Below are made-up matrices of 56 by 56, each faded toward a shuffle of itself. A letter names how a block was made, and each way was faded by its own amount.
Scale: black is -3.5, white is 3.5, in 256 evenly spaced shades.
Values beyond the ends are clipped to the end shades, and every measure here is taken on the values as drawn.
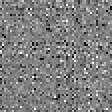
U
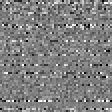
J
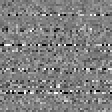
J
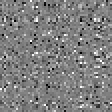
U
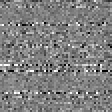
J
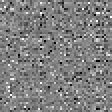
U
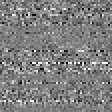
J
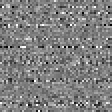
J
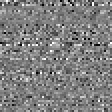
J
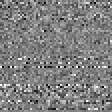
J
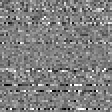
J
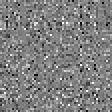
U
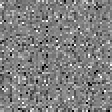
U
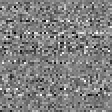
J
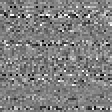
J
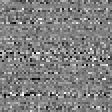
J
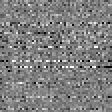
J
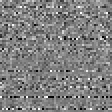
J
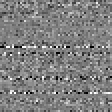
J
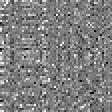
U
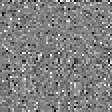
U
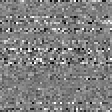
J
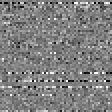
J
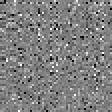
U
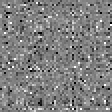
U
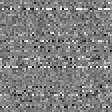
J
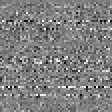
J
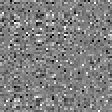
U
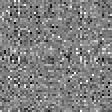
U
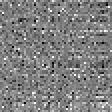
U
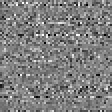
J
